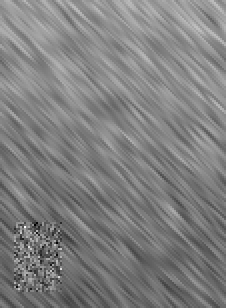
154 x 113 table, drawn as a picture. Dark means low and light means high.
Slope: up to the top. Roughest part: bottom left. Histogram: bell-shaped. Odd patch: rougher, in the bottom left. Odd rows or columns: none. Grain: diagonal, down to the right.
